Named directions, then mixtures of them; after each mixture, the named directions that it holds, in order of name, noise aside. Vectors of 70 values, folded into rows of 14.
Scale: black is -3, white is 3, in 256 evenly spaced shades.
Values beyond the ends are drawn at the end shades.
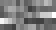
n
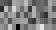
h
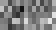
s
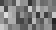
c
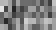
h, n, s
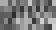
c, s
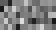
h, n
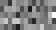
h, n, s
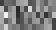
c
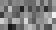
n, s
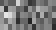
c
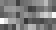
n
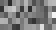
h, n, s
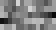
n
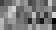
c, h, n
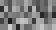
c, h, n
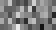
h, s
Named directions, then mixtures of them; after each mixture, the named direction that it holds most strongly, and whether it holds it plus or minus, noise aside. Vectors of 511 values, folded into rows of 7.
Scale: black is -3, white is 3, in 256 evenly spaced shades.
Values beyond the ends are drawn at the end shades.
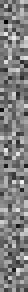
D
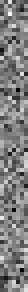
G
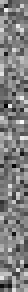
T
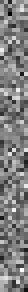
G, minus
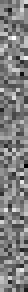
D, plus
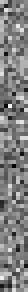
T, plus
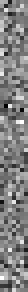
T, plus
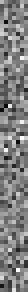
T, plus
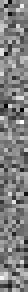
T, plus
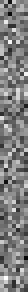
G, minus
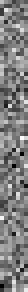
T, plus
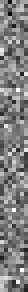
G, minus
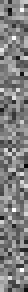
G, minus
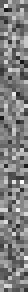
D, plus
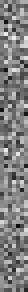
D, plus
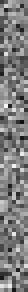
T, minus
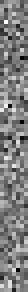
T, minus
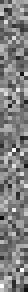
G, minus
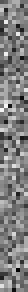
T, minus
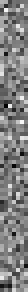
T, plus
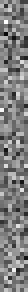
D, minus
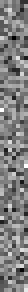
D, minus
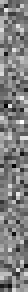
T, plus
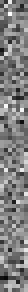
G, plus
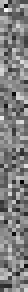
T, plus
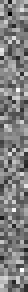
G, minus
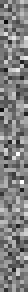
D, plus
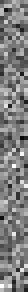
T, minus
